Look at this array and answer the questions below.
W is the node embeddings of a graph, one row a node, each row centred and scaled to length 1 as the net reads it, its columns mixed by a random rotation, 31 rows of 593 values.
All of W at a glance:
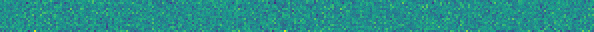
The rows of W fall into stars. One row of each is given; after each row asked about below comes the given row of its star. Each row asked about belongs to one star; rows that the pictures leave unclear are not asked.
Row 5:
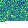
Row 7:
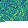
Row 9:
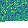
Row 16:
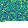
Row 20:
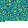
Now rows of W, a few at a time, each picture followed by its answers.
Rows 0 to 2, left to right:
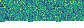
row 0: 20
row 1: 16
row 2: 20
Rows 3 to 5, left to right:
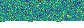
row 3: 20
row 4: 20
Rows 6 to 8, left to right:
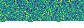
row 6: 5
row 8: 5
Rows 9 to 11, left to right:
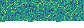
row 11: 16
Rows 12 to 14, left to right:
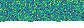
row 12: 20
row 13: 9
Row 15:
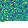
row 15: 9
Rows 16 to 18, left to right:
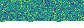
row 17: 5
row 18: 7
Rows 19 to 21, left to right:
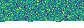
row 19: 7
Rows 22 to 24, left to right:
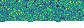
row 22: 16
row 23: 7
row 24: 20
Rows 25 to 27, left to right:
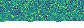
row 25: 5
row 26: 5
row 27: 16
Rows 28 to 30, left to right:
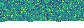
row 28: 5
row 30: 9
